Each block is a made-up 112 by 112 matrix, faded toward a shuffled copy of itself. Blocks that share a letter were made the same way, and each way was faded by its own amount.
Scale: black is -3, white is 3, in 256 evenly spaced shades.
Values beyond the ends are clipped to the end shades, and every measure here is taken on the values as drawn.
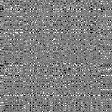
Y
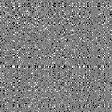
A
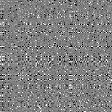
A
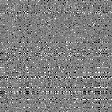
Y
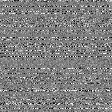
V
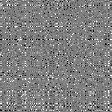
A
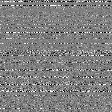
V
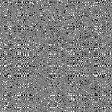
A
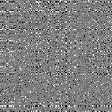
A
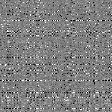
Y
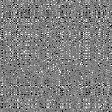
A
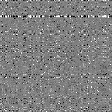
A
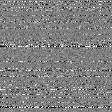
V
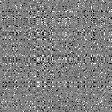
A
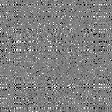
A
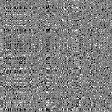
A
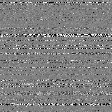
V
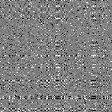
A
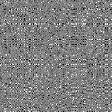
A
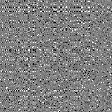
A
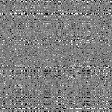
Y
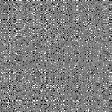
A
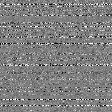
V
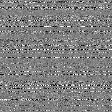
V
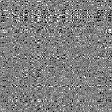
Y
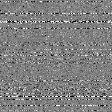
V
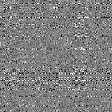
Y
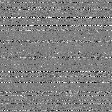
V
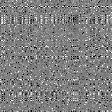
A
